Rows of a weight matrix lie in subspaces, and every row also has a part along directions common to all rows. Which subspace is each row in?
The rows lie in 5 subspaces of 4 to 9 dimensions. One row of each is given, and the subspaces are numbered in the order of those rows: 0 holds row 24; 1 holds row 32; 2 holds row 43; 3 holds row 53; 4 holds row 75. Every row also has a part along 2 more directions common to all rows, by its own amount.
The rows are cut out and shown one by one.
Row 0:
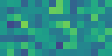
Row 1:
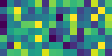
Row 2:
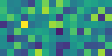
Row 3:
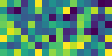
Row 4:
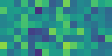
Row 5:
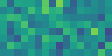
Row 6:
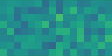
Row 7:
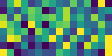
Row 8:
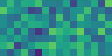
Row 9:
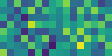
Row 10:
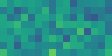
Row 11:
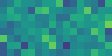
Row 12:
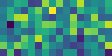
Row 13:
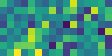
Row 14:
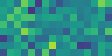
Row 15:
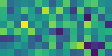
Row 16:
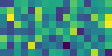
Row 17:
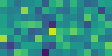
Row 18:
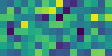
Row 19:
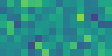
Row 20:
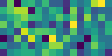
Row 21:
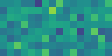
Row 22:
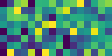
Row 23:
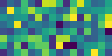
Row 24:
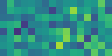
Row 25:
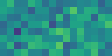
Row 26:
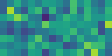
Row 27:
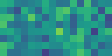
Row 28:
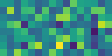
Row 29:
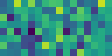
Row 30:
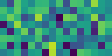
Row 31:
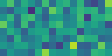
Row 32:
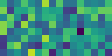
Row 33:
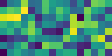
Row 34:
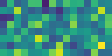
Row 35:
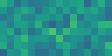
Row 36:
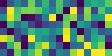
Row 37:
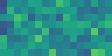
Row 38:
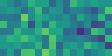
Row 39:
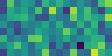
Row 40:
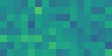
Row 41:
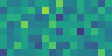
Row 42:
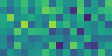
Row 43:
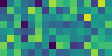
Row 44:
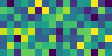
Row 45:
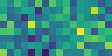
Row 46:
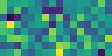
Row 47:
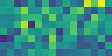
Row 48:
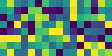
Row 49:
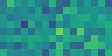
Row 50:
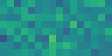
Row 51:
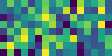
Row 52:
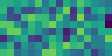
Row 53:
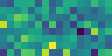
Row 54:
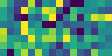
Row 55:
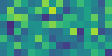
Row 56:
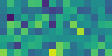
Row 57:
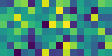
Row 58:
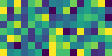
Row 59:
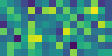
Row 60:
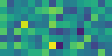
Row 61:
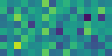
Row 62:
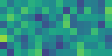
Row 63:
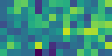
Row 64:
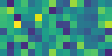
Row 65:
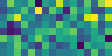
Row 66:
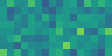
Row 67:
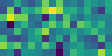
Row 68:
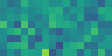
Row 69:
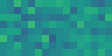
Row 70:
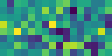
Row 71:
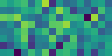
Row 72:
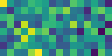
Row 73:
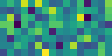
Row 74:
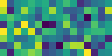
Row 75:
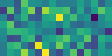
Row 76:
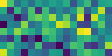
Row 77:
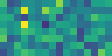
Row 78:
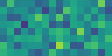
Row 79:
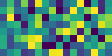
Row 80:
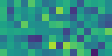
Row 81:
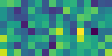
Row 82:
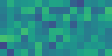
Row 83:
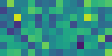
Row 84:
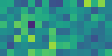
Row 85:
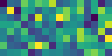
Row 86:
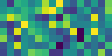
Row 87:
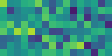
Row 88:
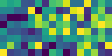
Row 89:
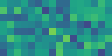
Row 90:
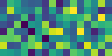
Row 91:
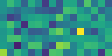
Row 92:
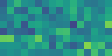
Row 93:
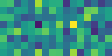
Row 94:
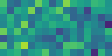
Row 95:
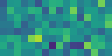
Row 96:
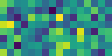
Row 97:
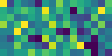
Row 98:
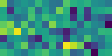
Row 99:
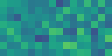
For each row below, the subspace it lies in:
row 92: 3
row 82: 0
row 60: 0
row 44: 4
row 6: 4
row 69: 3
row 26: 0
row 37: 1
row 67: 1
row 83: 4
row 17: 0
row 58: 4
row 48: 3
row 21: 4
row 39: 4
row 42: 4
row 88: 3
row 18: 0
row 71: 2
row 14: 3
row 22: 0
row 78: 0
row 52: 0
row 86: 0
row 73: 4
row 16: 4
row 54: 0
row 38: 3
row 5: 1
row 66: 4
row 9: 3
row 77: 0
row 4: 2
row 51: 0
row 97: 4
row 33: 3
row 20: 3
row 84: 3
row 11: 2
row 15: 3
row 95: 2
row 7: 2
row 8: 2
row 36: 0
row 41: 0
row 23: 4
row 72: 2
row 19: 4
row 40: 3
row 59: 4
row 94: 2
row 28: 4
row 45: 3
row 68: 4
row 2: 3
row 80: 4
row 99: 1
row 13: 2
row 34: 1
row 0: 4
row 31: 4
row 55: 0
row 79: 4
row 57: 2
